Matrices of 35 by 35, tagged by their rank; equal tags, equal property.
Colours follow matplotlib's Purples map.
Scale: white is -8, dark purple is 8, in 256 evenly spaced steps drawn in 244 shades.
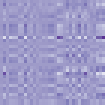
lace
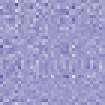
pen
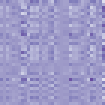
lace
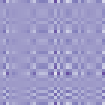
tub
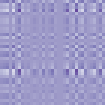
tub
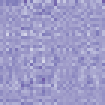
pen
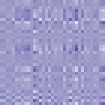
lace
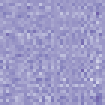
pen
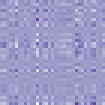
lace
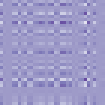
tub
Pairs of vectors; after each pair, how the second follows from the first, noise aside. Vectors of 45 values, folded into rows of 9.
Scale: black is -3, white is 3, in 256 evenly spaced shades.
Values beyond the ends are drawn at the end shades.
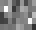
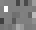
partly zeroed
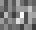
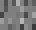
partly zeroed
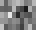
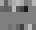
partly zeroed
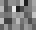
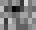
sign-scrambled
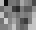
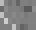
partly zeroed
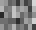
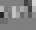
partly zeroed
